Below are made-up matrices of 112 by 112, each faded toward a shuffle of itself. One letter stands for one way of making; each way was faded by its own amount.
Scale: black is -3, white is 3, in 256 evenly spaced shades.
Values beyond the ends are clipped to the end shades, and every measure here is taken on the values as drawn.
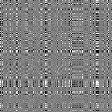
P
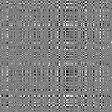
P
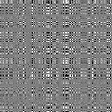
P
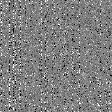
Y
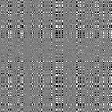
P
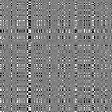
P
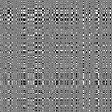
P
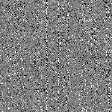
Y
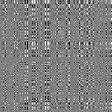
P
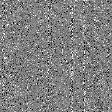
Y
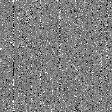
Y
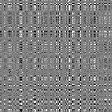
P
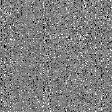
Y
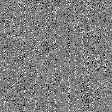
Y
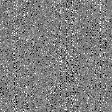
Y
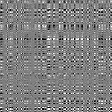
P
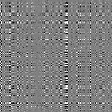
P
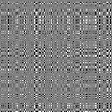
P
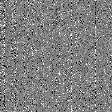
Y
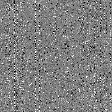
Y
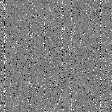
Y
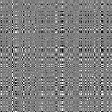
P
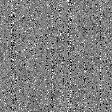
Y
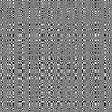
P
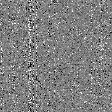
Y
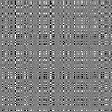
P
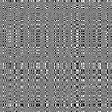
P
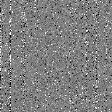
Y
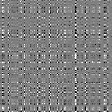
P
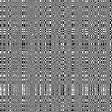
P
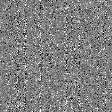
Y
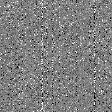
Y
